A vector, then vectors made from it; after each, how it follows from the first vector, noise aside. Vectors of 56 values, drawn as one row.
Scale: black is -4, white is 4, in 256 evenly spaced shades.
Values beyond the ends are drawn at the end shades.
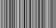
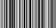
scaled up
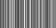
negated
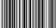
scaled up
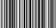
scaled up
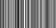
negated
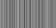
shrunk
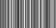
negated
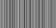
shrunk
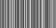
negated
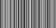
sign-scrambled
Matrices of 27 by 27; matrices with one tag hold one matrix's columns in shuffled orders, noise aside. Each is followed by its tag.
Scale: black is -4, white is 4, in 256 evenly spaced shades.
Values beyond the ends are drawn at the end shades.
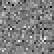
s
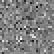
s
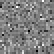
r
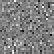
r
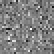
s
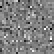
s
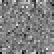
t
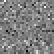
r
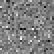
s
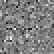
s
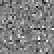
s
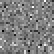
r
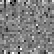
t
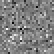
s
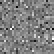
s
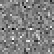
s
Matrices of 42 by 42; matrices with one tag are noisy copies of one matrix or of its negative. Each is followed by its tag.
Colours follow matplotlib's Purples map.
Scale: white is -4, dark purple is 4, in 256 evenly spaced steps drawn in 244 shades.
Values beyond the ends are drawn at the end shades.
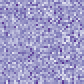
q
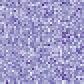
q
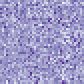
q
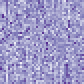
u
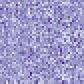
q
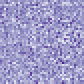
q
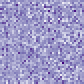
q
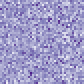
q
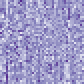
u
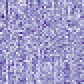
u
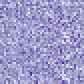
q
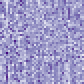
u
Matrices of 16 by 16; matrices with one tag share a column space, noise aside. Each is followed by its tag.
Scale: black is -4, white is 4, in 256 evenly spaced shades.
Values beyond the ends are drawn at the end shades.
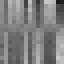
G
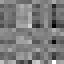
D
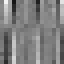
G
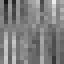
G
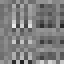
D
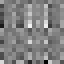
D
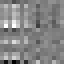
D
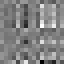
D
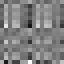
D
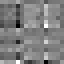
D
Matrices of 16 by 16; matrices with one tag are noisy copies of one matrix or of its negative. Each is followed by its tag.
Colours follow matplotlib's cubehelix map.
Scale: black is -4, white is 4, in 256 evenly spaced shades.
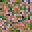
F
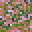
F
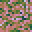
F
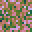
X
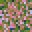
X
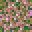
X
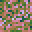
F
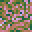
F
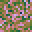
F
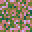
X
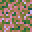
X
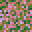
X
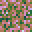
X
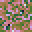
F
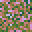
F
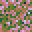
X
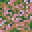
F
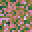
X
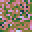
F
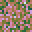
X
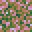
X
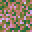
X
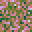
X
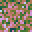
X
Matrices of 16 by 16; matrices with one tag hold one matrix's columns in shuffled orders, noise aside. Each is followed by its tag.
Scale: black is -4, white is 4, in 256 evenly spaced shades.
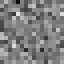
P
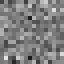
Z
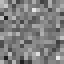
Z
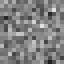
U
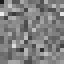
P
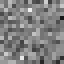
Z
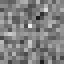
U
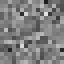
P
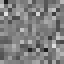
P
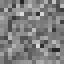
P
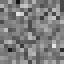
P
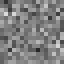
P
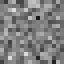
Z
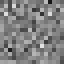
P
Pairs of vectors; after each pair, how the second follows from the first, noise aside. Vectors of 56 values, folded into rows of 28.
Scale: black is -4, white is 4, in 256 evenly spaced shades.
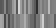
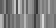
copied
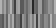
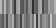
copied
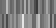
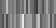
copied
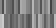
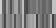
reversed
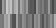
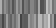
reversed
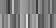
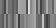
reversed
